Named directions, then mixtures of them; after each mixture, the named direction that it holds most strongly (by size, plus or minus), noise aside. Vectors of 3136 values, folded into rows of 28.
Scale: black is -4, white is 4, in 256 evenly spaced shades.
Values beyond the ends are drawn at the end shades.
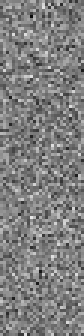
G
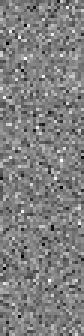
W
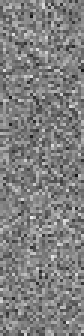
G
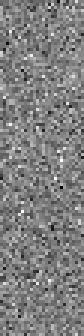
W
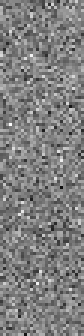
G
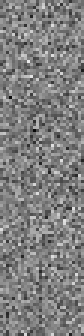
G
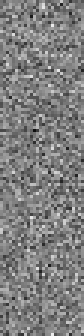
G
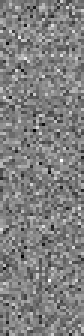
W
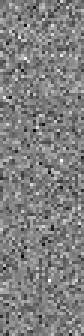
W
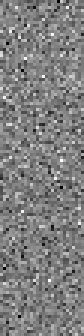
W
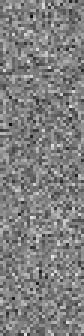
G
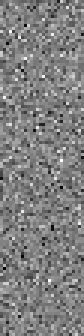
W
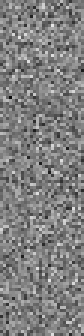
G
